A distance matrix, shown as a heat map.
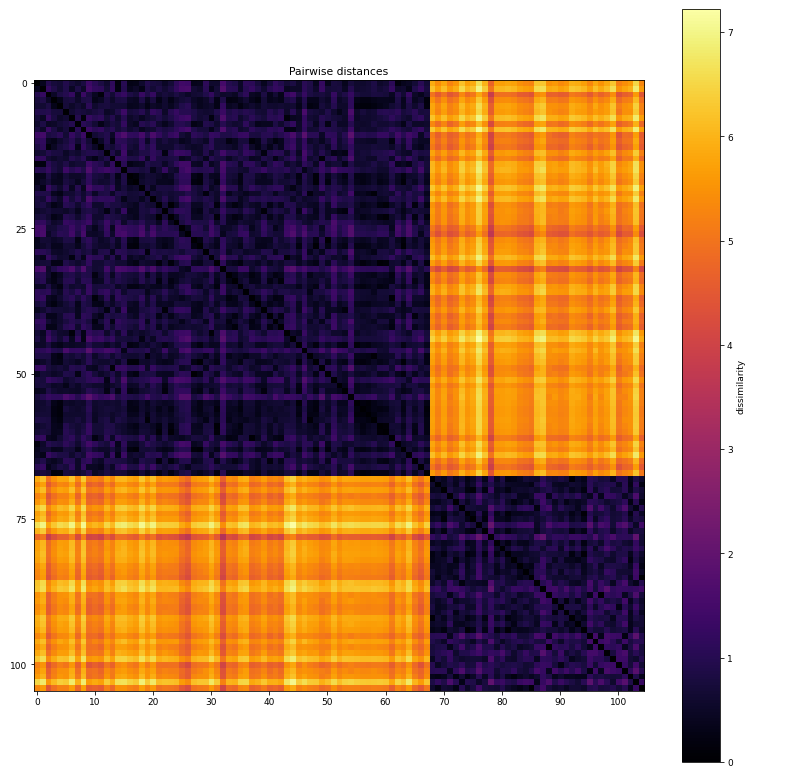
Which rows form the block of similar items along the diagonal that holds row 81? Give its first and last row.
68 to 104
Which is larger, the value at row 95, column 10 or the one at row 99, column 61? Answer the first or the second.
the second
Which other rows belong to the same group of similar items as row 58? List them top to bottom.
0, 1, 2, 3, 4, 5, 6, 7, 8, 9, 10, 11, 12, 13, 14, 15, 16, 17, 18, 19, 20, 21, 22, 23, 24, 25, 26, 27, 28, 29, 30, 31, 32, 33, 34, 35, 36, 37, 38, 39, 40, 41, 42, 43, 44, 45, 46, 47, 48, 49, 50, 51, 52, 53, 54, 55, 56, 57, 59, 60, 61, 62, 63, 64, 65, 66, 67
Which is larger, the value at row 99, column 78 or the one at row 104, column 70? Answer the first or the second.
the first
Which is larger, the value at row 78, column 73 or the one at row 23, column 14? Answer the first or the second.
the first
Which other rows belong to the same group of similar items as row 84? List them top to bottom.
68, 69, 70, 71, 72, 73, 74, 75, 76, 77, 78, 79, 80, 81, 82, 83, 85, 86, 87, 88, 89, 90, 91, 92, 93, 94, 95, 96, 97, 98, 99, 100, 101, 102, 103, 104
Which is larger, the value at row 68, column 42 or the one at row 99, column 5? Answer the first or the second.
the second
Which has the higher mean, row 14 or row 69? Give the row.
69
